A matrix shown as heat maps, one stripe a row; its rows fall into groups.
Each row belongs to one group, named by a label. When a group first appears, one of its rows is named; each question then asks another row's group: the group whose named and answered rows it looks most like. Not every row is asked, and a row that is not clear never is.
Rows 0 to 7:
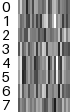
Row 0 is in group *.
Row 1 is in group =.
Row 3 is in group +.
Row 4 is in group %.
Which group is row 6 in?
+
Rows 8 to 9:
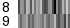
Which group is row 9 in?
+
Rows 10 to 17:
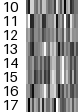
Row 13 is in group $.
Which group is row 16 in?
$
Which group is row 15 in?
=
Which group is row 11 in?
%
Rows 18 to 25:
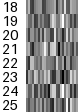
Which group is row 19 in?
=
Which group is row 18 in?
%
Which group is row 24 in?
=
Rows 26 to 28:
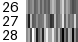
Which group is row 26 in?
=
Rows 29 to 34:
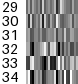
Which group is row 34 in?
%
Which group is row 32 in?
$
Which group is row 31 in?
%
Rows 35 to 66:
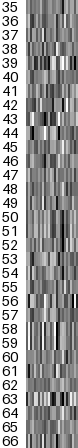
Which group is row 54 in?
+
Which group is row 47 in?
+
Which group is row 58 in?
*
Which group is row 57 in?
$
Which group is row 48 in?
+
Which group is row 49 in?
*
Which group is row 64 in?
=
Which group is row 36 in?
%
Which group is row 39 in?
=
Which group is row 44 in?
$
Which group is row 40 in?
$
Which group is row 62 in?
=
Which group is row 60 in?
+
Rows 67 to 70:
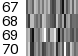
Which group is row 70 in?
%
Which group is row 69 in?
$
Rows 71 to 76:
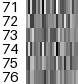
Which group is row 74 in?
*
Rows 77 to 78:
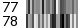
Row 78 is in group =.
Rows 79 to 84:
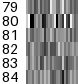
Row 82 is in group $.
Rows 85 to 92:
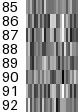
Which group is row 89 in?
$
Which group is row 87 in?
+
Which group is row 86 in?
=
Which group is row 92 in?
*
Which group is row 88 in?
%
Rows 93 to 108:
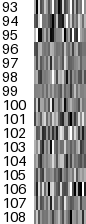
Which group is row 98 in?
$
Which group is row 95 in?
%
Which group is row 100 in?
*
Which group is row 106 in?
+
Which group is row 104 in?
$
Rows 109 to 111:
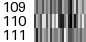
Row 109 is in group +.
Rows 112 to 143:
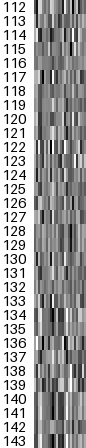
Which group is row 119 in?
$
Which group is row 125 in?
$
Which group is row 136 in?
*
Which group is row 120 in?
%
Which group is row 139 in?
=
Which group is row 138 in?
+
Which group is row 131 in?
$
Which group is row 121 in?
$
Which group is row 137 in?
$
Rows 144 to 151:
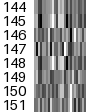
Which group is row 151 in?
+
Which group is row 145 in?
$
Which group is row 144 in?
$
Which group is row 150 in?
=
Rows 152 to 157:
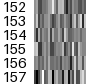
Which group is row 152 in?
$
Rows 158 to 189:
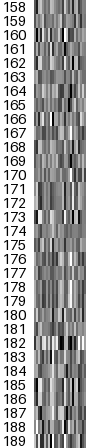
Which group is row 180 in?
+
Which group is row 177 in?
%
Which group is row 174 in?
$
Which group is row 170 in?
+
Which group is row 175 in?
*
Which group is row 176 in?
=
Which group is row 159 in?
+
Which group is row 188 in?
*
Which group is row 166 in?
*
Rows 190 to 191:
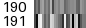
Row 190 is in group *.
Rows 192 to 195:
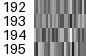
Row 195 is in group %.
